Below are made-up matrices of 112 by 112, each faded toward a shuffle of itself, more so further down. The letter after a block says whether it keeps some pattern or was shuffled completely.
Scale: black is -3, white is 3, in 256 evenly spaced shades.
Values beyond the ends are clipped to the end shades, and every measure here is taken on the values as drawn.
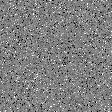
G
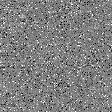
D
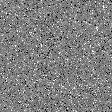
G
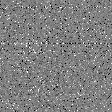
D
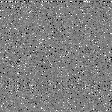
D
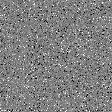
D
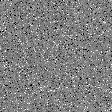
G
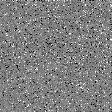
D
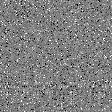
D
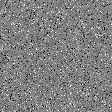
G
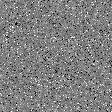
G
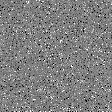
D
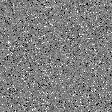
G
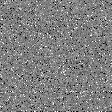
D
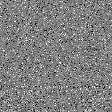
D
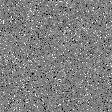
G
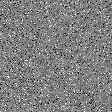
G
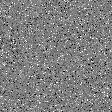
G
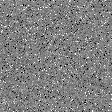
G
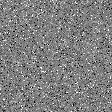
G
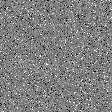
G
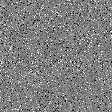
D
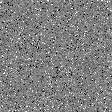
G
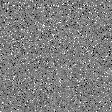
D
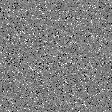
D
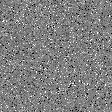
G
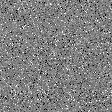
D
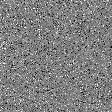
G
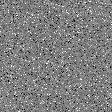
G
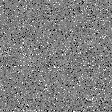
D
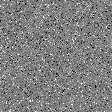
G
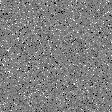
G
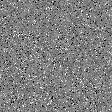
G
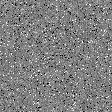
G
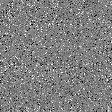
D
